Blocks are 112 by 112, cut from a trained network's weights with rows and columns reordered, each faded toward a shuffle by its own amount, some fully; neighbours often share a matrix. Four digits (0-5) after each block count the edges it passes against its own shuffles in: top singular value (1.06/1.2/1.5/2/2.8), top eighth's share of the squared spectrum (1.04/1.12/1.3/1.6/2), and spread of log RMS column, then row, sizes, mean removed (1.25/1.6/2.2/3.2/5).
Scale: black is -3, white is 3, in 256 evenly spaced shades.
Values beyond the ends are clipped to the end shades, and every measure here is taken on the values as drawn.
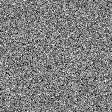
2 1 0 0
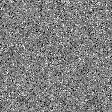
1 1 0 0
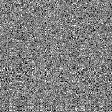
4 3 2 2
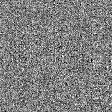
3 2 0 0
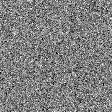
1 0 0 0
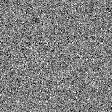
3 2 0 1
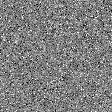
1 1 0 0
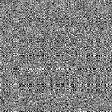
5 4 2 3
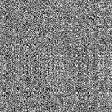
4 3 2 2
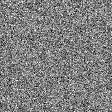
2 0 0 0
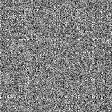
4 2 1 1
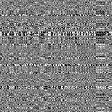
5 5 2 4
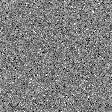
1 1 0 0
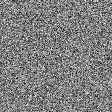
0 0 0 0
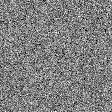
0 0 0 0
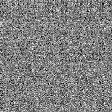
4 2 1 2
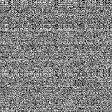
4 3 1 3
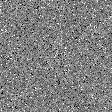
0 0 0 0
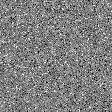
2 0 0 0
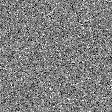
0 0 0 0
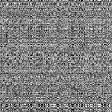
5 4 2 3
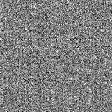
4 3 1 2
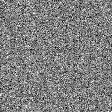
3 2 0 1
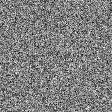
1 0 0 0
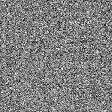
3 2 0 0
